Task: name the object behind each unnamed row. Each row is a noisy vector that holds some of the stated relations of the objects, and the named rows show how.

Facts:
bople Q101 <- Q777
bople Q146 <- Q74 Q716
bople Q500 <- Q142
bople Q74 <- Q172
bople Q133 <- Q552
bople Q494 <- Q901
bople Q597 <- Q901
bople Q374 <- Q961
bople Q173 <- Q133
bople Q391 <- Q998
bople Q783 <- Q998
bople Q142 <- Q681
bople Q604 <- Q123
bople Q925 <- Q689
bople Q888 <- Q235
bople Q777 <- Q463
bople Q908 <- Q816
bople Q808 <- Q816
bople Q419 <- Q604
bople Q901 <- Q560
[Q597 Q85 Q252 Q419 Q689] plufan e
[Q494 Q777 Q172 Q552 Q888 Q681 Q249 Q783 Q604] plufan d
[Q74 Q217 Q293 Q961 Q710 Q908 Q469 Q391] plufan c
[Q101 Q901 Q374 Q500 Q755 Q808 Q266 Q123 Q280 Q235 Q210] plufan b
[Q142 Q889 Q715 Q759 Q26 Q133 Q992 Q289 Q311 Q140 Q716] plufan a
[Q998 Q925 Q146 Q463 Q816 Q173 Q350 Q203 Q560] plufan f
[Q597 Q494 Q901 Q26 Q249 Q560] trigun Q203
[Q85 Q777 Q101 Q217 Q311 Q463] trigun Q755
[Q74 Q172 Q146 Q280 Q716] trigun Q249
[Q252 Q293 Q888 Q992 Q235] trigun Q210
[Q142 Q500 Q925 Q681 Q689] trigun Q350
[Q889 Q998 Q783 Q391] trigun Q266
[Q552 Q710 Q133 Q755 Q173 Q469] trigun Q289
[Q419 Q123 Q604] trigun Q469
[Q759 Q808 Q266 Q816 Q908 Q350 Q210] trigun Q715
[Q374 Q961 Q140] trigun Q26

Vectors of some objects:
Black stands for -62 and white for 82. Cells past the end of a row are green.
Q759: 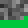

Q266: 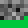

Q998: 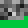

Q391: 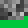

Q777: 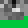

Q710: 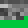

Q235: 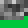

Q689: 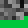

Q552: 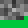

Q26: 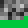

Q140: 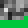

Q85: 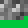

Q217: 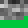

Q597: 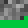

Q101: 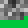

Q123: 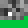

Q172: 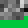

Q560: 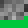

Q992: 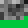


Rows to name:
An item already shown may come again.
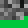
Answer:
Q689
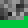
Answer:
Q391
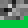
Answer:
Q604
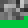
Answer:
Q74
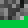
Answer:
Q142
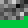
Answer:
Q293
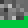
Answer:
Q173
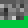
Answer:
Q173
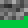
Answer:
Q808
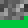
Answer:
Q494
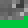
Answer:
Q908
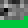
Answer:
Q469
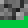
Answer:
Q500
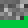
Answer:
Q901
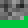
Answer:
Q816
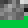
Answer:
Q146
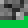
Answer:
Q500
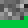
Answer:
Q901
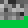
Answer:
Q463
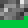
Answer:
Q716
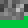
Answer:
Q494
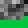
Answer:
Q992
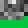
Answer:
Q252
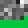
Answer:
Q280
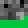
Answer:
Q681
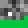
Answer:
Q123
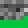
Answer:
Q808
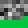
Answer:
Q419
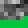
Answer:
Q888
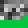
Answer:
Q961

